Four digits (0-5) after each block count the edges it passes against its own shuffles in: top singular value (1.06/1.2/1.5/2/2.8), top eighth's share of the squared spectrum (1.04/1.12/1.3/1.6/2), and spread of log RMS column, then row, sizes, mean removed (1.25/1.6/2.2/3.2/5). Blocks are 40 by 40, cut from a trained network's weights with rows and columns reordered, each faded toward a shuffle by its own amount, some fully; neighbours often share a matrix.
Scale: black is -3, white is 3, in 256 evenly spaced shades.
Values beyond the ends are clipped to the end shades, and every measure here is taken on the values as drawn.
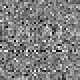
3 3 0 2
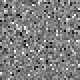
1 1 0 0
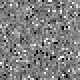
0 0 0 0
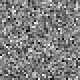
0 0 0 0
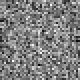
2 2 0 0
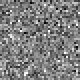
2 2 0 0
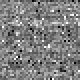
2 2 1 1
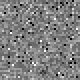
0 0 0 0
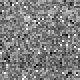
0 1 0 0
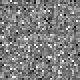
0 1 0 0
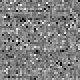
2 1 0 0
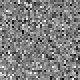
2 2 0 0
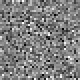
2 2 0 0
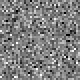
2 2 0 0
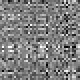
4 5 3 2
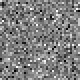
1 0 0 0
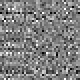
3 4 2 2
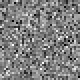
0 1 0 0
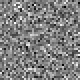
2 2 0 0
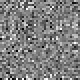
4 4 2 2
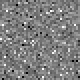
0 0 0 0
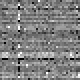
4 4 2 2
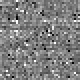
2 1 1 0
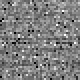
2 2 0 0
